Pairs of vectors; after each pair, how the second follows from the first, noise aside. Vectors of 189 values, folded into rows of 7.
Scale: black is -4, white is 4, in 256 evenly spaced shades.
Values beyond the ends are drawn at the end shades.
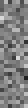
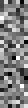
scaled up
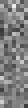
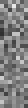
copied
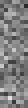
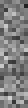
copied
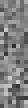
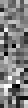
scaled up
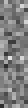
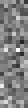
reversed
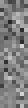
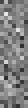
reversed
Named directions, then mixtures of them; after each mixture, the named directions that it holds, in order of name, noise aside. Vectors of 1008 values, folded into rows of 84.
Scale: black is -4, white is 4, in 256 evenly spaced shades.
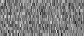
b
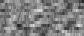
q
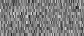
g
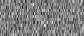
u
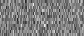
u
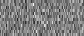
u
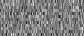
g, u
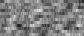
q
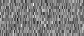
u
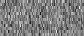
b, g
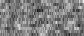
q, u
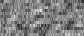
g, q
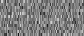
b, u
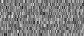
b, u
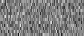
b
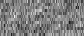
g, q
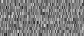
b, u
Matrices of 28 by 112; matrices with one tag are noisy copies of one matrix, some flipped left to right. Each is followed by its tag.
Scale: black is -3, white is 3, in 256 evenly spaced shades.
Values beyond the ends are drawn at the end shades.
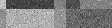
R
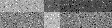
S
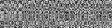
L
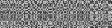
L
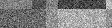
R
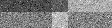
S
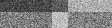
S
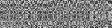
L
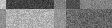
R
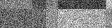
R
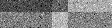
S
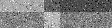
S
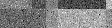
R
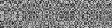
L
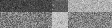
S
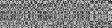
L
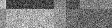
R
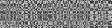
L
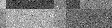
R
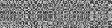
L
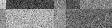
R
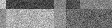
R
